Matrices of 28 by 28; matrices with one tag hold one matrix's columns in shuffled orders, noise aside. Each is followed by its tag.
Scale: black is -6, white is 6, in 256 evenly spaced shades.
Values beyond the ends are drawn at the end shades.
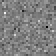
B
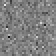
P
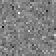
B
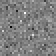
B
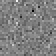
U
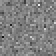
P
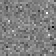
B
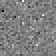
U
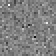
P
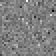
U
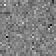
P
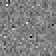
P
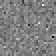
P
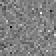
B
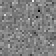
U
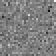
U
